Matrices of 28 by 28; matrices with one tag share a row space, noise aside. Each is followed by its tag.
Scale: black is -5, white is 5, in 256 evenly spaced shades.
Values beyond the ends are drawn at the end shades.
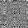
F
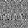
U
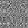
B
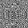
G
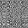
B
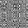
F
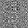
G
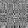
F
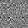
B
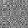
B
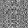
G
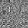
B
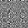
B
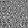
B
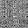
F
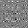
G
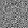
G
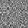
B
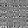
F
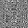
G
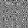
G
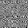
G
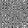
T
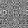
F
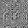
G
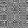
F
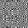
G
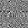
B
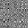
U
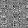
F
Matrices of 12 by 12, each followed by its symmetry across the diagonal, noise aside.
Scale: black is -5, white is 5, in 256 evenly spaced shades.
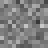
neither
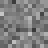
antisymmetric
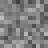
antisymmetric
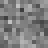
antisymmetric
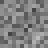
symmetric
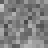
neither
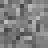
antisymmetric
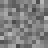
antisymmetric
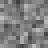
antisymmetric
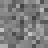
neither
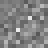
symmetric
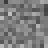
neither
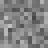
neither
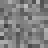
antisymmetric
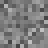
symmetric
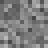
symmetric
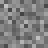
symmetric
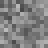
neither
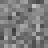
neither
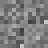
symmetric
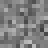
antisymmetric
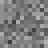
neither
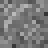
symmetric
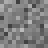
symmetric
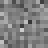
antisymmetric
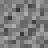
symmetric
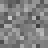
neither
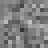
antisymmetric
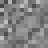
symmetric
